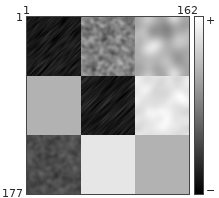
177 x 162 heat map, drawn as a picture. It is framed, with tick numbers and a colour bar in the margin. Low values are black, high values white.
It is made of 3 by 3 panels. Panel 1,1: very low, slanting up to the right, faint in contrast. Panel 1,2: middling, blotchy. Panel 1,3: high, smooth. Panel 2,1: high, flat. Panel 2,2: very low, slanting up to the right, faint in contrast. Panel 2,3: very high, smooth, faint in contrast. Panel 3,1: low, blotchy, faint in contrast. Panel 3,2: very high, flat. Panel 3,3: high, flat.
